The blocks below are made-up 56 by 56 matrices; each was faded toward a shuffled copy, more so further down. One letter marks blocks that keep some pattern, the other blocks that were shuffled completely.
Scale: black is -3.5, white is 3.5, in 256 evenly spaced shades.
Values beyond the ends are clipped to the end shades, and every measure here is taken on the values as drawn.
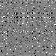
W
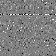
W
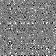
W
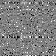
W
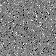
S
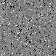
S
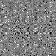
W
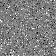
S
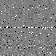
W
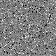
S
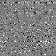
W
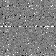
W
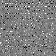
W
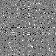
W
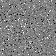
S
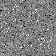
S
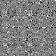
W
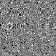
W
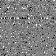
W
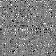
W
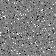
S
